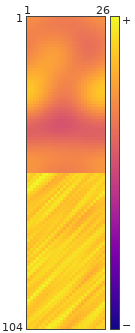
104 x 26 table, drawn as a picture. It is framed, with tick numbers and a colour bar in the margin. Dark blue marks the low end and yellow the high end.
The table splits into 2 rows of 1 panel. Panel 1,1: high, smooth. Panel 2,1: very high, slanting up to the right, faint in contrast.
